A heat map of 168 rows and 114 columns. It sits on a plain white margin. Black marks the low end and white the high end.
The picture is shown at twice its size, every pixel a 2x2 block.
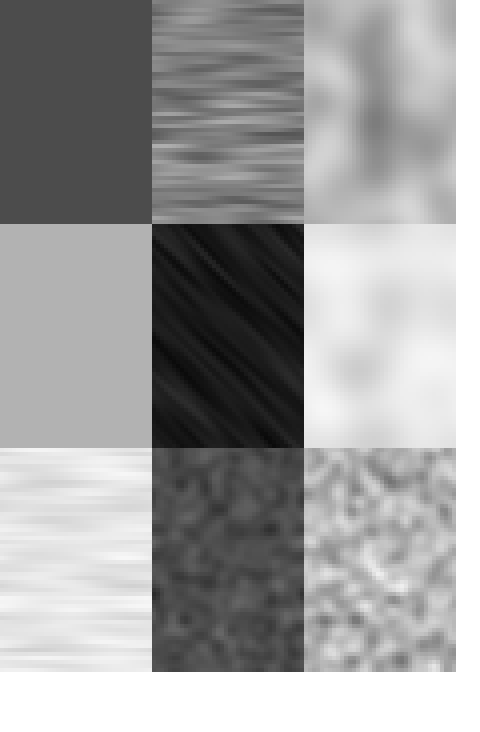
It is made of 3 by 3 panels. Panel 1,1: low, flat. Panel 1,2: middling, streaked across. Panel 1,3: high, smooth. Panel 2,1: high, flat. Panel 2,2: very low, slanting down to the right, faint in contrast. Panel 2,3: very high, smooth, faint in contrast. Panel 3,1: very high, streaked across, faint in contrast. Panel 3,2: low, blotchy, faint in contrast. Panel 3,3: high, blotchy.
